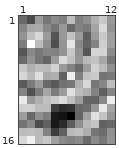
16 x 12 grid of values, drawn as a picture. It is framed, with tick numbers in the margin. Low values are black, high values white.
Average level on the scale: 60%. Slope: none. Rings: centred on the top left. Mirror symmetry: none. Odd patch: lower, in the bottom middle.
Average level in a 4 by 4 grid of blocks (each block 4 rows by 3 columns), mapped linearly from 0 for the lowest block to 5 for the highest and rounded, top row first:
4 2 3 5 / 4 4 4 5 / 4 3 4 4 / 4 0 3 3
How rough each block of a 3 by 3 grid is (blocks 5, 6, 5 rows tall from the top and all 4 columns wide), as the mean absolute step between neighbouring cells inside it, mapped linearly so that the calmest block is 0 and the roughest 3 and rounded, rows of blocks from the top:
1 1 0 / 2 3 1 / 1 1 1
